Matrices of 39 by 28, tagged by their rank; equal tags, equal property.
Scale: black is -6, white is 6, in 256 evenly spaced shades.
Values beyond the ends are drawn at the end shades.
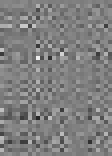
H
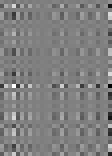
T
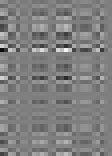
T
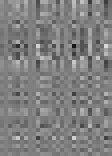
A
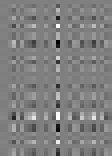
T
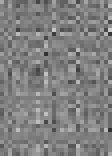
H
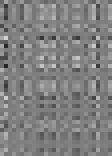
A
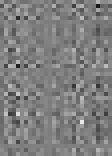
H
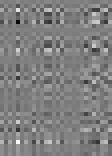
A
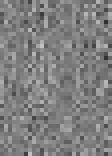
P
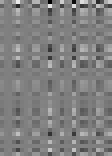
T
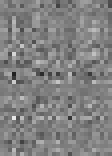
P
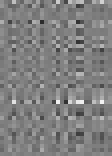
A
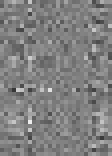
P
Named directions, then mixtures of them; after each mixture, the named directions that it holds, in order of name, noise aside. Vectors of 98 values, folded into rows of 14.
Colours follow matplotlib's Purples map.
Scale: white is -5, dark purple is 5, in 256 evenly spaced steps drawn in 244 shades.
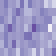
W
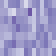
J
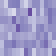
J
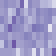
J, W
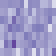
J, W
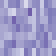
J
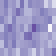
W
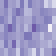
W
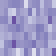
J, W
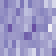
W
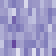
J, W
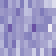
W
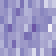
W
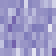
J, W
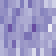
W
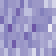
W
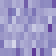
J, W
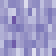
J, W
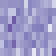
J, W
